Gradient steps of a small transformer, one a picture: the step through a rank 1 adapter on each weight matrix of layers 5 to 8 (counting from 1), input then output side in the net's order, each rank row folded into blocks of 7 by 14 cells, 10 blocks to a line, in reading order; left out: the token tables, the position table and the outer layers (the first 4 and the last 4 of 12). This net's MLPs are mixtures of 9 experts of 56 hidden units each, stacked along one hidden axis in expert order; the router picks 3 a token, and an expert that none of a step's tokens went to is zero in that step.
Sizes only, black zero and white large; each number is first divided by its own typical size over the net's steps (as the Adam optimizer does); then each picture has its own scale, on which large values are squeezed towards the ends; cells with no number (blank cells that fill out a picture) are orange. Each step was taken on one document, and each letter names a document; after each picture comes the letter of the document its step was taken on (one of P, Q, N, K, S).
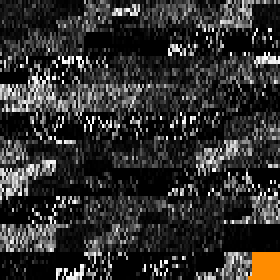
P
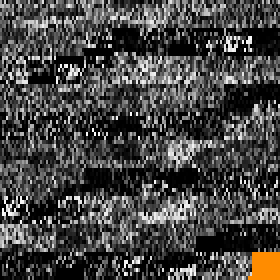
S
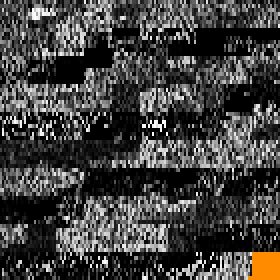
S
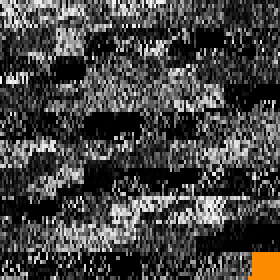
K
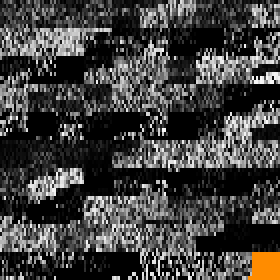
K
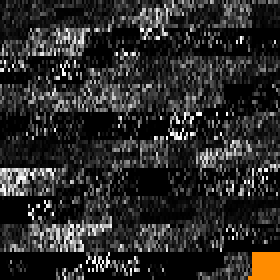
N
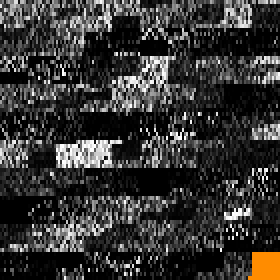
N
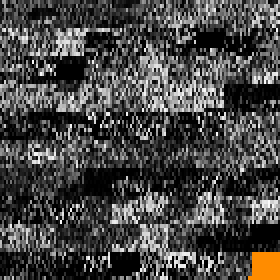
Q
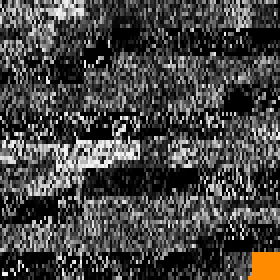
S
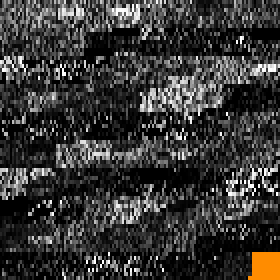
N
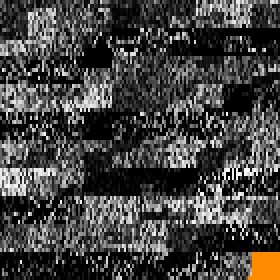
S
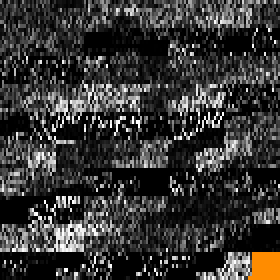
P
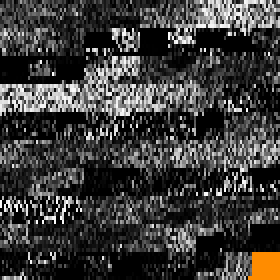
Q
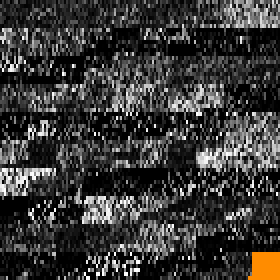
N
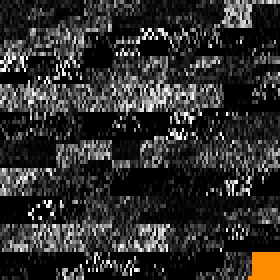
N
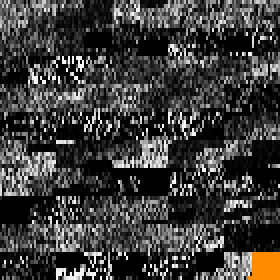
P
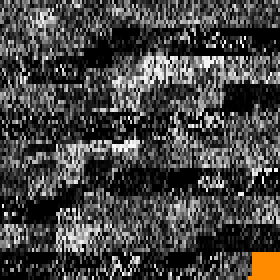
S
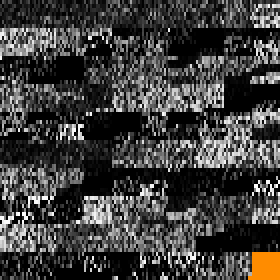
K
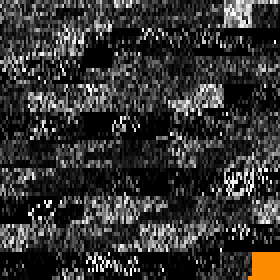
N
